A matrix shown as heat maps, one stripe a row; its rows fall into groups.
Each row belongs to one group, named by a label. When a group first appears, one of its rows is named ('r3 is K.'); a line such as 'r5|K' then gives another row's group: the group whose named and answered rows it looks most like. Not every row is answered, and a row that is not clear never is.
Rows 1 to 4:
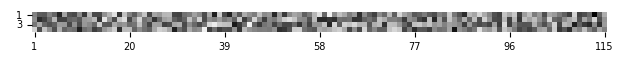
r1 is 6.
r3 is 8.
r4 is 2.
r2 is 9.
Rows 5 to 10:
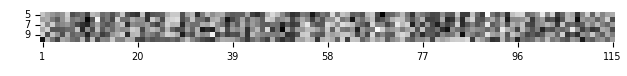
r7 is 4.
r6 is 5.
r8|5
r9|2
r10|8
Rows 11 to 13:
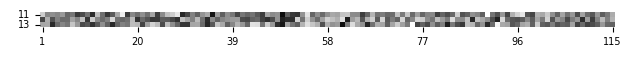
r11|4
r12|8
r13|5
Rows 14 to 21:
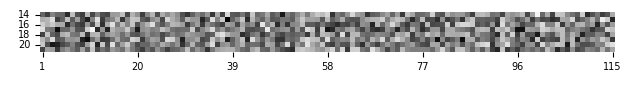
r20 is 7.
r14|6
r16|9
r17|7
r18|8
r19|5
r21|8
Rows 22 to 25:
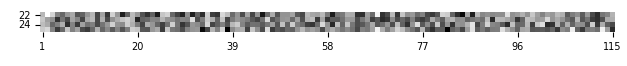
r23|7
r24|9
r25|5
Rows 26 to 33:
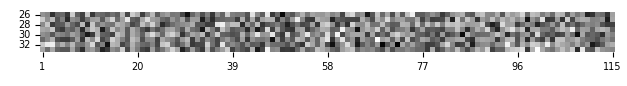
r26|6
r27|9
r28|8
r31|6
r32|7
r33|6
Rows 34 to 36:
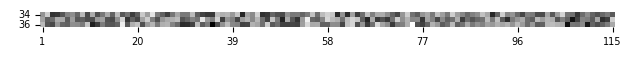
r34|8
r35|4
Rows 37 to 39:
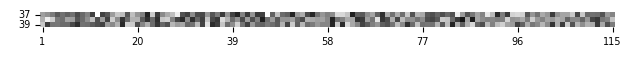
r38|7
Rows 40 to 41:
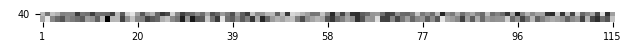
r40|9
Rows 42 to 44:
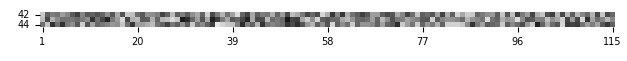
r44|8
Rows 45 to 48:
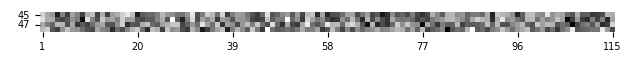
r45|7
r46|7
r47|4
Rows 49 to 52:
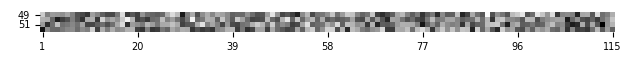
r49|4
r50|7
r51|2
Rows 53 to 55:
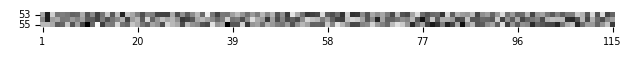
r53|9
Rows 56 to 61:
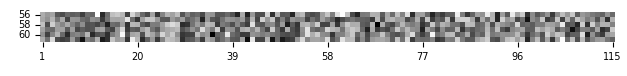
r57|9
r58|2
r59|4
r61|6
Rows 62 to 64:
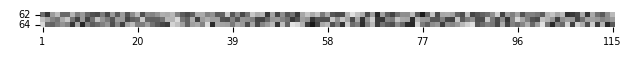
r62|2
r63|4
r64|9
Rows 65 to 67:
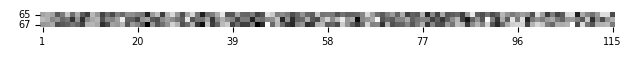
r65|5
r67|6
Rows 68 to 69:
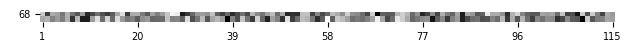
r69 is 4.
